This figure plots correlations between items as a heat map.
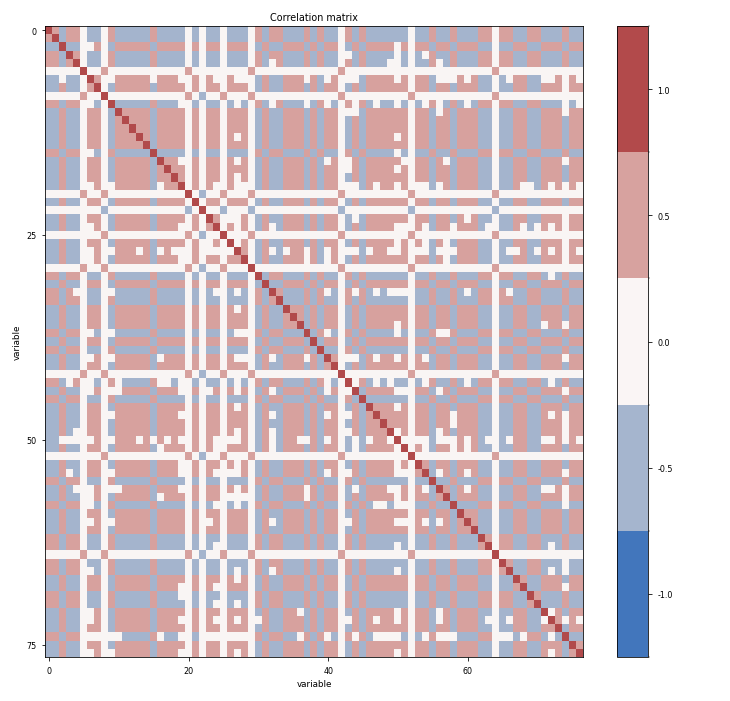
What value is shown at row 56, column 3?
-0.5
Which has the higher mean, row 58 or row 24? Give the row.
24
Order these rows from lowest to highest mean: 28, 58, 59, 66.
66, 58, 28, 59
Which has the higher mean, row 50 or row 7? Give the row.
7
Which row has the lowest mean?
65
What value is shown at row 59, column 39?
-0.5
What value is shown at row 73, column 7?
0.5
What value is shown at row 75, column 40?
0.5
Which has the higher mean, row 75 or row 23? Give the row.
75
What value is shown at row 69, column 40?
-0.5
